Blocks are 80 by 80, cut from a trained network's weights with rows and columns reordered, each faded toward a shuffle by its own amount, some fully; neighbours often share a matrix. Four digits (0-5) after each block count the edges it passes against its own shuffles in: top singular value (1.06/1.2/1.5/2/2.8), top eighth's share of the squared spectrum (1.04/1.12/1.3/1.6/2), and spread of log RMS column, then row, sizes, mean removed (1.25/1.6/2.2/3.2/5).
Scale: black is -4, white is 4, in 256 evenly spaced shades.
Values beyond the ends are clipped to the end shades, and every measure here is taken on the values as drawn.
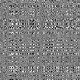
4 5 3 4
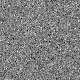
0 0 0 0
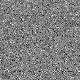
2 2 0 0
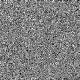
2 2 0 1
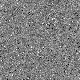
0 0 0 0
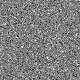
1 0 0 0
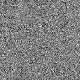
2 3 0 2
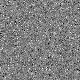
0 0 0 0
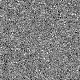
2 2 0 1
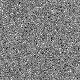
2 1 0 0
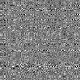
4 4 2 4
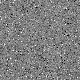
0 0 0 0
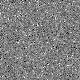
0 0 0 0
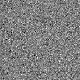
3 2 1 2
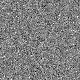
2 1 0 0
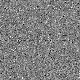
2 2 0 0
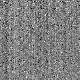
3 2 0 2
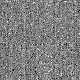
2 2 0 1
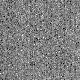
2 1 0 0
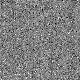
1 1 0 0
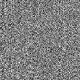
3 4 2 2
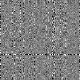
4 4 3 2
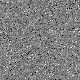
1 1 0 0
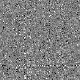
3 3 2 1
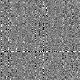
4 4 3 1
